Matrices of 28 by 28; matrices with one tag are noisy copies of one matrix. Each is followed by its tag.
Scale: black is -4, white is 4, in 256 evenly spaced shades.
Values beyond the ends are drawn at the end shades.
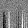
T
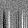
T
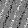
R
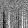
T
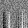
T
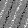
R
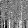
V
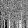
V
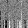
V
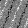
R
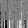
V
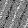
R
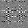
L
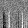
T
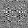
L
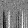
T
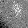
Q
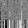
V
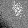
Q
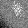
Q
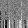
V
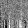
V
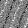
R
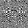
L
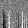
T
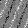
R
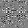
L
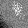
Q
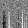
T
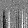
T
